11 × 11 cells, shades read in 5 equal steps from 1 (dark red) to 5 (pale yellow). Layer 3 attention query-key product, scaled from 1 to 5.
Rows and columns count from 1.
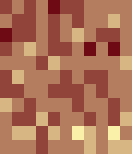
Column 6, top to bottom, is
2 3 3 2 3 2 2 3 3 3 3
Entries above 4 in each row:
0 0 0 0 0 0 0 0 0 2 0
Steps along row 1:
up down up down up same up same same same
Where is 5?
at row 10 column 7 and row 10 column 10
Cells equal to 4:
16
